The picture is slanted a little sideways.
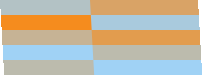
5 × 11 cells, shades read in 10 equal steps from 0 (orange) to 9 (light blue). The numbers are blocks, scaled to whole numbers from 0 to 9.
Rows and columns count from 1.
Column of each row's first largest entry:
1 6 1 1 6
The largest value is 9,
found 11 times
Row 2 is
0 0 0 0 0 8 8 8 8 8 8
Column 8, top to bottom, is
3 8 2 6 9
